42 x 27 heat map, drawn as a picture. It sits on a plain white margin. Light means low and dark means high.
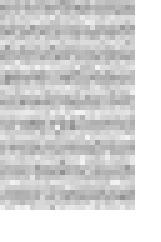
Overall the values sit about 20% of the way up the scale. Stripes running across repeat 9 times from top to bottom. There is no seam. No overall slope runs across the table. The histogram is bell-shaped.
